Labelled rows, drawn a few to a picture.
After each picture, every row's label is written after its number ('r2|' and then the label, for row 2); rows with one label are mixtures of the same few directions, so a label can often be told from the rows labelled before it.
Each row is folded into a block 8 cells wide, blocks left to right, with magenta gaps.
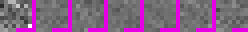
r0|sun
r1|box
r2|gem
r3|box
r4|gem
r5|sun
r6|box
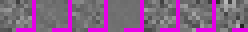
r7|box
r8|gem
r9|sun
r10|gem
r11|box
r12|gem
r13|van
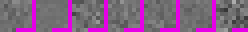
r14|gem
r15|box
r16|sun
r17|gem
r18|gem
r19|box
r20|box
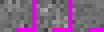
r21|van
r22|box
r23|box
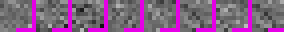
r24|sun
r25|sun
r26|box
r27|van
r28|gem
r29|gem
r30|box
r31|gem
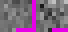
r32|gem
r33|gem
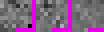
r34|sun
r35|van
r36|gem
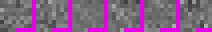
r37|box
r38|gem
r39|gem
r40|gem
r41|sun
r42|van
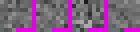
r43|van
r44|sun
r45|gem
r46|gem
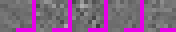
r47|gem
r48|sun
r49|van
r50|van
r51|van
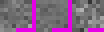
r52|sun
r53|box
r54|box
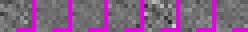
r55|sun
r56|box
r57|sun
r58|sun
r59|sun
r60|box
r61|sun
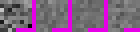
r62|box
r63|gem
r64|van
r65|van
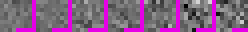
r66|gem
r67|sun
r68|gem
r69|gem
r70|van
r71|gem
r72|sun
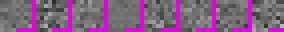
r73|sun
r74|van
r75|van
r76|sun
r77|gem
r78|box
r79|box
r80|sun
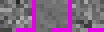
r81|box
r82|gem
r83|gem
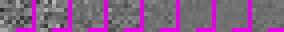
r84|box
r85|van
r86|gem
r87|box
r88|sun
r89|van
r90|van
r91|box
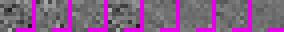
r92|box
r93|van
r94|sun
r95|box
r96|gem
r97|sun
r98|sun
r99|box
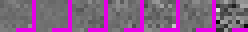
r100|sun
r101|gem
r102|box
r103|van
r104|sun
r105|gem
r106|box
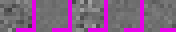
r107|box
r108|box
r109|van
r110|van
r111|sun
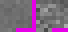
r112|box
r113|box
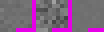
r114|box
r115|box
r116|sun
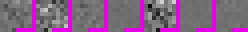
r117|gem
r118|box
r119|van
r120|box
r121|gem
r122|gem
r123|van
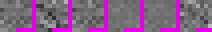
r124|box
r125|gem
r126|box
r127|box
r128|box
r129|sun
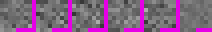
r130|sun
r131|sun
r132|sun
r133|box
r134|box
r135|sun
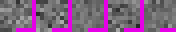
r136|box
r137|sun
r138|gem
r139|box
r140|van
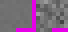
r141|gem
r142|sun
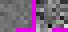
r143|sun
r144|sun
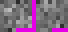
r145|box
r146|van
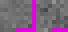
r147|sun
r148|box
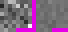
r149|sun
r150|gem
